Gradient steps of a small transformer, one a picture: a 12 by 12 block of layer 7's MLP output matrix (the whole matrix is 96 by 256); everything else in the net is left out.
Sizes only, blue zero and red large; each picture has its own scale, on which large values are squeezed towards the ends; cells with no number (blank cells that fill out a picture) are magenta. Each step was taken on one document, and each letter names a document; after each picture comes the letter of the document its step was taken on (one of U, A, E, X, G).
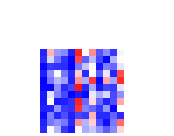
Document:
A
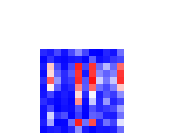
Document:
A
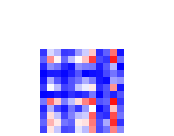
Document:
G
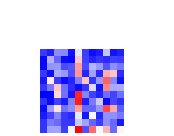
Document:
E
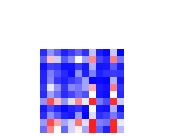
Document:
G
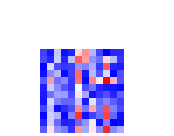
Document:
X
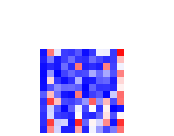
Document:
A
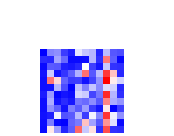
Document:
X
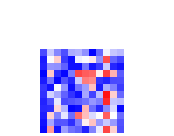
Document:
X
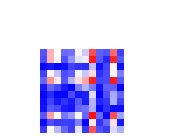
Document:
G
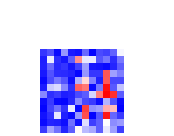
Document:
X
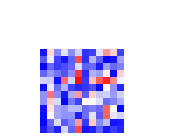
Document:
E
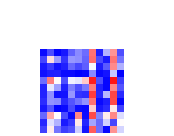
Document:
G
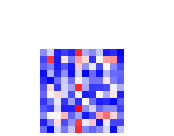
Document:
E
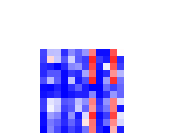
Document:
G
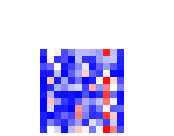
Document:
X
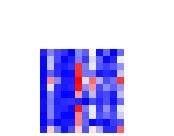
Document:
A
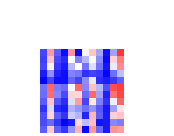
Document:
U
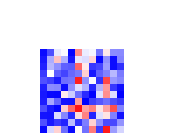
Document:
E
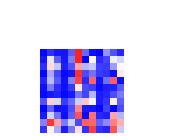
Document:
G
